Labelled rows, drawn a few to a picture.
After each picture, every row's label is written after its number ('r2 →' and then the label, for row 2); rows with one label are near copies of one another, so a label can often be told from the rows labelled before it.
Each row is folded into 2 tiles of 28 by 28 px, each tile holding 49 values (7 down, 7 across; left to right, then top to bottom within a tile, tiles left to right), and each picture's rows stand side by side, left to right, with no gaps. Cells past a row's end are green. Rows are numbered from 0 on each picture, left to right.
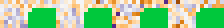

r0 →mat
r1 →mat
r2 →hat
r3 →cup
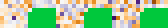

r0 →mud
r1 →hat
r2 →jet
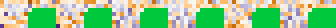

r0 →hat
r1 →hat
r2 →mat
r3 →mat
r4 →cup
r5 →mat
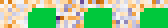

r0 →cup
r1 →jet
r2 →mat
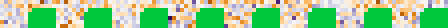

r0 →mat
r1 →cup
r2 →mat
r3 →jet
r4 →hat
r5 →mud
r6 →mat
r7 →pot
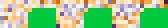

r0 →jet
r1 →hat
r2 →hat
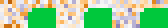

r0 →cup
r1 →mud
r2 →mat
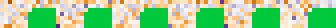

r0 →cup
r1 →hat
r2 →cup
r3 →hat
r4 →hat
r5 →mud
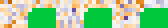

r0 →cup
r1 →mat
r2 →mud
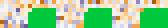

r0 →mat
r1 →jet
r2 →jet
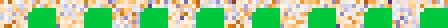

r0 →cup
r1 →hat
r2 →pot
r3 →mud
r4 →cup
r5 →hat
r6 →hat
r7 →mat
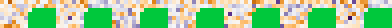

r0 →cup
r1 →mud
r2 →mat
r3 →jet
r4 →hat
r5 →hat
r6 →mud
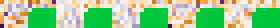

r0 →hat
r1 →mat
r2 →mat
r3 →hat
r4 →cup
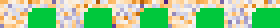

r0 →hat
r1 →mat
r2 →hat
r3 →hat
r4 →mat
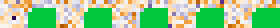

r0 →mud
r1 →cup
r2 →pot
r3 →hat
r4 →cup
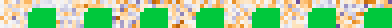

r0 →mud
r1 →mat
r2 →jet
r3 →cup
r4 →cup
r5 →mud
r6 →hat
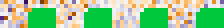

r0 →jet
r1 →mud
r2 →mat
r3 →pot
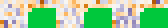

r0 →mat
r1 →mat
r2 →mat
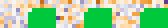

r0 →mat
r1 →jet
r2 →hat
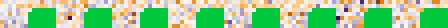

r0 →mat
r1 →mud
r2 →pot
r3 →cup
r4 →mat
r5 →pot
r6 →jet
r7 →jet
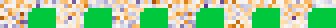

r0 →pot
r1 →mud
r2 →jet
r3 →pot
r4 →cup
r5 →mud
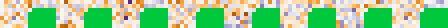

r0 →mud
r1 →cup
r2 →mud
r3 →cup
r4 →pot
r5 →hat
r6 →mat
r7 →mud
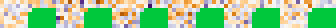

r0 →hat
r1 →jet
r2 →pot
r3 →pot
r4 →pot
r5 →mud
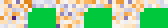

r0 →mud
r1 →hat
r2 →mud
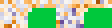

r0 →cup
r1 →mat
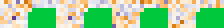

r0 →mud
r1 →mud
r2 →hat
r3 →cup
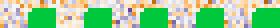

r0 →mat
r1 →mud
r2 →mat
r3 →mat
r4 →mat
